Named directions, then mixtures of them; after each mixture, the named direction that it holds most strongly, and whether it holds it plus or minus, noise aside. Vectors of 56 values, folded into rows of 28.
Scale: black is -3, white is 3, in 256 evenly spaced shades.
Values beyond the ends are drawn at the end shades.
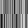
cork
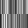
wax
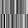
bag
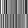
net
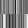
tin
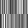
wax, plus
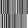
wax, minus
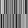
net, plus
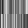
wax, plus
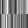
wax, plus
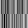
wax, minus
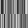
net, minus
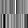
tin, minus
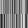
cork, plus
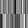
cork, plus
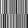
net, plus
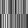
wax, plus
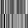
bag, plus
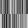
wax, minus
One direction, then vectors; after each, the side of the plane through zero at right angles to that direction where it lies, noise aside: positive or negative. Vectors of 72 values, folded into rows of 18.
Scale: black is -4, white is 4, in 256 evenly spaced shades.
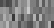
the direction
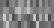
positive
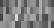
positive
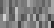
positive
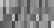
negative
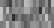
positive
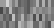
negative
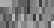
negative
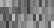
negative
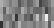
negative
